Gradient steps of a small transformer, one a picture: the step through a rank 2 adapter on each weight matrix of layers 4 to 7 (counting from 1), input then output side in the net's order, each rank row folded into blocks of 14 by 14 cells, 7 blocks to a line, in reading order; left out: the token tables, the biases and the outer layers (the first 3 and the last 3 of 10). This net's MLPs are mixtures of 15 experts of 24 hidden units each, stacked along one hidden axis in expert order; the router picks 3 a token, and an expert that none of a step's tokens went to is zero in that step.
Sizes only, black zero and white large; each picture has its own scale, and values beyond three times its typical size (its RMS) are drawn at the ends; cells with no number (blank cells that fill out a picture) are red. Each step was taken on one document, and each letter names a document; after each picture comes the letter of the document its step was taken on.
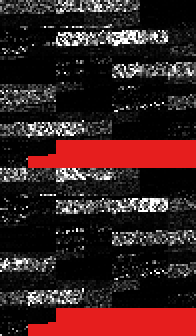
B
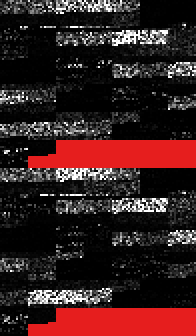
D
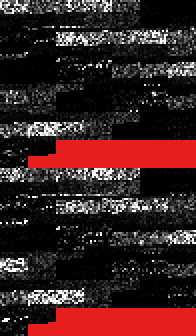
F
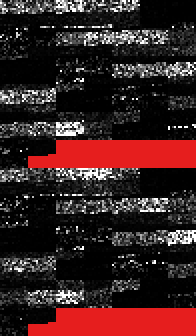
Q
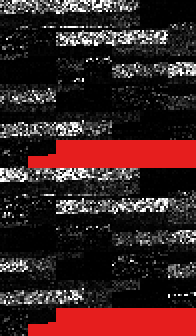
D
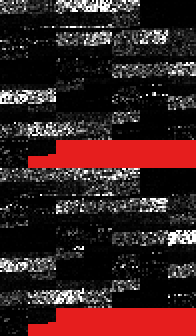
Q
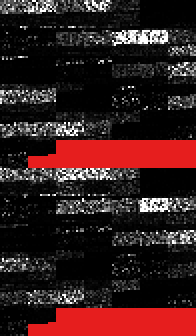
B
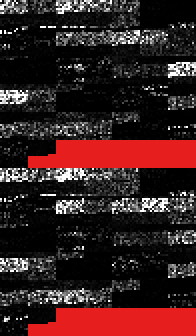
D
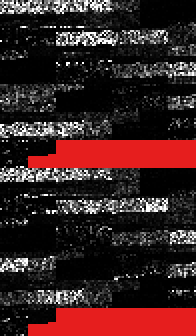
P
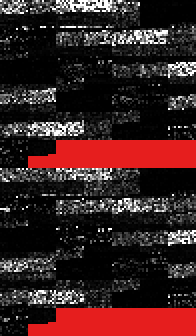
Q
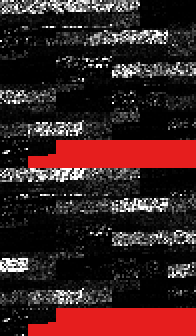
F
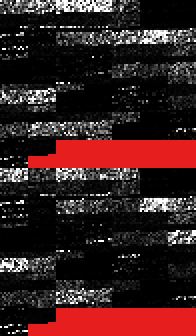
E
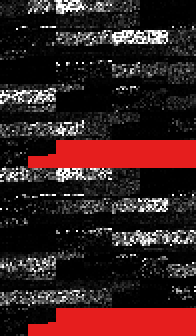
P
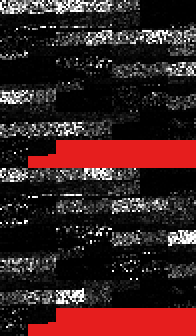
F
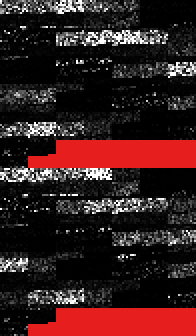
B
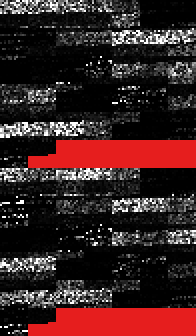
E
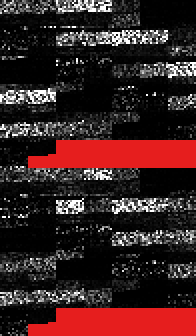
B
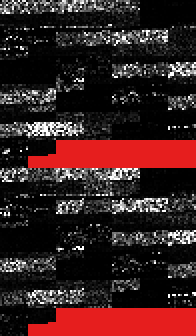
Q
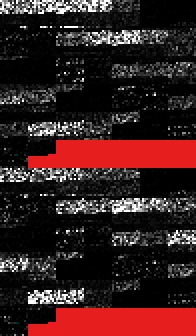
B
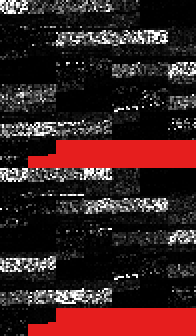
P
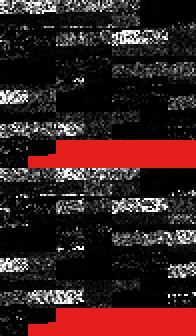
Q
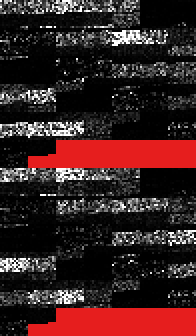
B
